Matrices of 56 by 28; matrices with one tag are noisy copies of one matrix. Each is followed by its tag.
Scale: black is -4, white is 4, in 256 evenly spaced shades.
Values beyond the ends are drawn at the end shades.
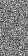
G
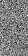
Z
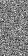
G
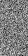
Z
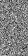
Z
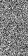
Z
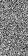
Z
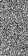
Z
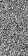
Z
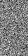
Z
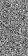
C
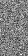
G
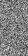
Z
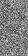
C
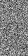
Z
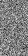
Z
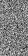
Z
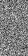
Z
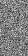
G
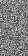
G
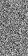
C
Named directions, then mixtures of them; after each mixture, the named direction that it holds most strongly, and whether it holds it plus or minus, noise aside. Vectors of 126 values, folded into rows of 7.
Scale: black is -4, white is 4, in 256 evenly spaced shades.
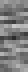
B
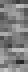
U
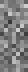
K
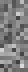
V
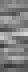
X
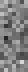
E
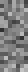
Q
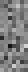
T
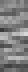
X, plus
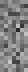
K, minus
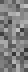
K, plus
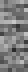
U, minus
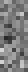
V, plus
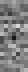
B, plus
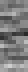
X, minus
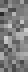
E, minus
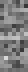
B, minus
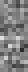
T, minus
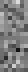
T, plus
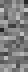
Q, plus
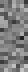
Q, plus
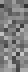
K, minus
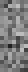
T, plus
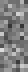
V, plus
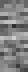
B, minus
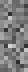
K, minus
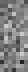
E, minus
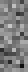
V, minus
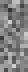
T, plus
